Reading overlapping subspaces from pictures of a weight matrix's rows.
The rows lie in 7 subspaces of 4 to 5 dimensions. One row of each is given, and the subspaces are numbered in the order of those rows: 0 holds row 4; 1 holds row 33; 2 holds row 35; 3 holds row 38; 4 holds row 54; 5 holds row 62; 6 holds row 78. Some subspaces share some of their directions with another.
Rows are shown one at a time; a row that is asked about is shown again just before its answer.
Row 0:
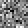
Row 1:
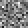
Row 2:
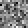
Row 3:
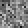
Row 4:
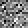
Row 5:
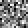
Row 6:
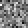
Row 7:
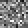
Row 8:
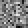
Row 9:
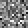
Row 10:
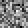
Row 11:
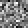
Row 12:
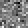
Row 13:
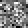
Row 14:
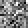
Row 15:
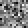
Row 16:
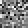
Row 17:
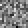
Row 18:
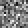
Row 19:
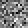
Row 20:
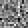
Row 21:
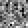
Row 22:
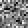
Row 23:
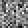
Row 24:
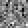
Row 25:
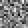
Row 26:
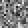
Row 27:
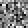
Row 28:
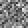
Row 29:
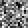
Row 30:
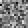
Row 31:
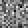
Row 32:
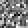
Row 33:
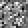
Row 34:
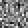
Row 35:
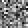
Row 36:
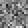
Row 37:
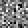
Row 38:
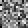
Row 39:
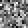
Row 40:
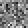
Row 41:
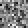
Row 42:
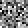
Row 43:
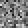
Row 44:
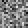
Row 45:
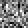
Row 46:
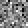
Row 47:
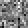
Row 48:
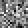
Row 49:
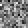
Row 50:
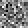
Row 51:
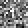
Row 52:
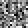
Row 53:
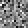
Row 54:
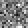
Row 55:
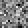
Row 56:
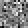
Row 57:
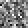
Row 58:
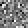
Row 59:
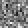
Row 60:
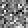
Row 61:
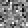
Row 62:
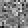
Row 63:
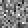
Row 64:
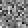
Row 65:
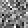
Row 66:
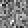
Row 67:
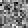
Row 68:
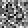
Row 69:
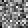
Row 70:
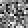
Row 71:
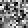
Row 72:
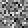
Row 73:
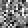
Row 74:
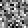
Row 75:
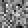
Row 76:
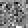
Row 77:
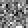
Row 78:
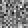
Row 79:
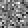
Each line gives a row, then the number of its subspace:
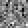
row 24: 4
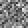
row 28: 4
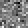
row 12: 5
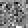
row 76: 1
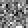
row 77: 0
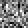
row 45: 5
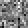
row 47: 5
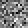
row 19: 0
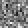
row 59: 5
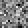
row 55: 4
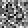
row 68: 1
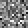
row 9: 5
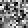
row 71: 3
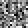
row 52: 2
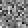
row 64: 3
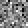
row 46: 4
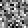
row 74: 1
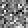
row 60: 0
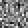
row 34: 5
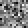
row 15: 5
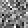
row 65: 2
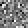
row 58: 0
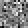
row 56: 5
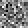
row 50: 1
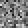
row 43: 2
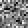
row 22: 2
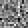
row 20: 5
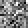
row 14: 0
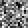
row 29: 1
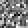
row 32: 6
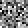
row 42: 3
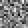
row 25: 5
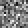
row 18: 0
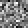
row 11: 3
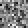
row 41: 4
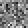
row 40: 6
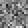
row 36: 3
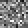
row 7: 5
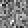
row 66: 0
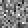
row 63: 3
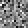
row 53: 0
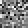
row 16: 6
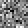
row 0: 2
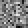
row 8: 1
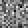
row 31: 6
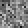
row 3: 2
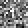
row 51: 2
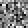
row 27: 0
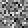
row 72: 0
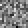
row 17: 6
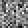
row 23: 6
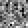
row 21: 4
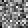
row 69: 3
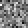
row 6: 3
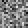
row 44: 2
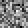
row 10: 4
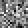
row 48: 6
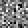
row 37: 6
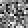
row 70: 6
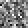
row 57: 2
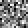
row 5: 2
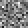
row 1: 1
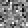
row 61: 4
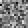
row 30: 6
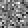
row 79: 1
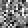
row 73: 4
